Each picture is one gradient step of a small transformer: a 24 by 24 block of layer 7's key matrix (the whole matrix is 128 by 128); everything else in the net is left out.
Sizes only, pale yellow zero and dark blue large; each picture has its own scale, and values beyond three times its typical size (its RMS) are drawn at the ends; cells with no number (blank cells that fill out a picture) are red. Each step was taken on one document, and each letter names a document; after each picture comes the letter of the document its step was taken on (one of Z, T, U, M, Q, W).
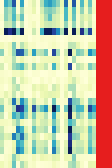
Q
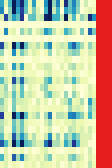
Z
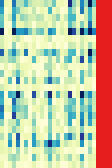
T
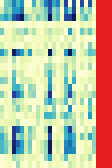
T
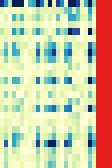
T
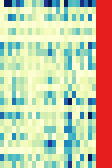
Z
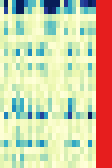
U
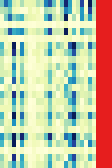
Z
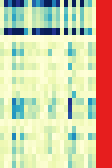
Q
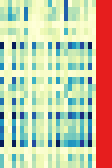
Z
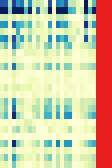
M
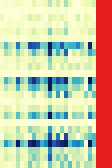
Z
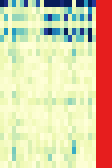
T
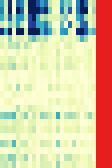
M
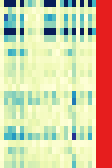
Q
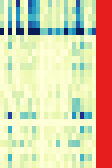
M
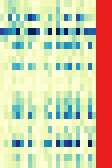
M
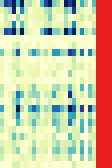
Q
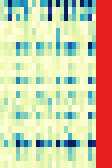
Z
